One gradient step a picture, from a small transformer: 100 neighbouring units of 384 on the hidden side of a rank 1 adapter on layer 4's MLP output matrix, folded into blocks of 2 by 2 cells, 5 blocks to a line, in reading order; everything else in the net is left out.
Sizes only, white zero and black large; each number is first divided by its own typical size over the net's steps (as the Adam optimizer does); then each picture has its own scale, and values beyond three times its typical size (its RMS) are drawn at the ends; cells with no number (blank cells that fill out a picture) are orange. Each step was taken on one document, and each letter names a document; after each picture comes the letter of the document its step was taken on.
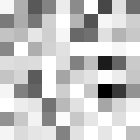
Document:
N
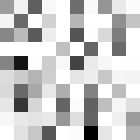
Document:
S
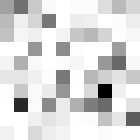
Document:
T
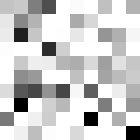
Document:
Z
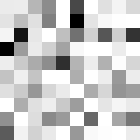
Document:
N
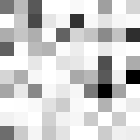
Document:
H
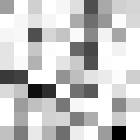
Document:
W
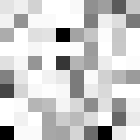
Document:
W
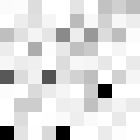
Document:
H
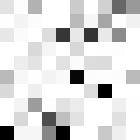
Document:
H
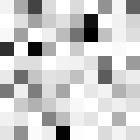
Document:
H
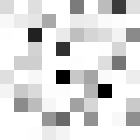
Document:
T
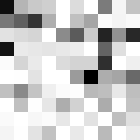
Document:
N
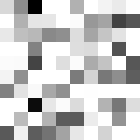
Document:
W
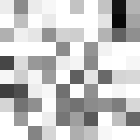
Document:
S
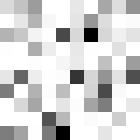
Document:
H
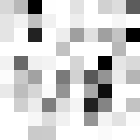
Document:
T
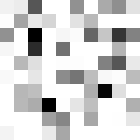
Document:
T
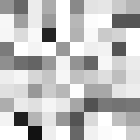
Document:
S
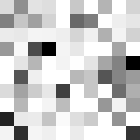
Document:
N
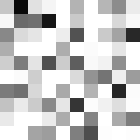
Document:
S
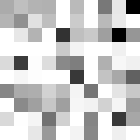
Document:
N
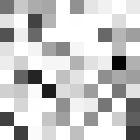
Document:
Z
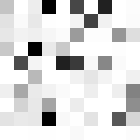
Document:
N
